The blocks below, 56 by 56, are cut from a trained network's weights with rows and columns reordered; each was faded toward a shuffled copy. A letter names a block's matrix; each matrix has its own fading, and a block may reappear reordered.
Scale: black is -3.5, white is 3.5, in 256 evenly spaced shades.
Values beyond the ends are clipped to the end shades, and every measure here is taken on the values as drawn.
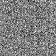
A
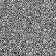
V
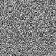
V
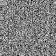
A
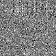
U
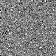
U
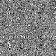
U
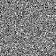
U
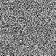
V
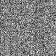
A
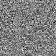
V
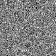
U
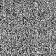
A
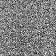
A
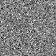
U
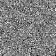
U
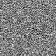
V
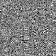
U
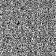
A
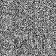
A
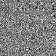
U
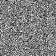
U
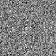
V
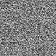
V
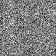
A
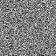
U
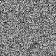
V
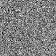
U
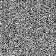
A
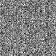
A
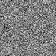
V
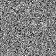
A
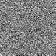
V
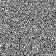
U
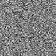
V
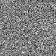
V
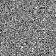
U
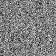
A
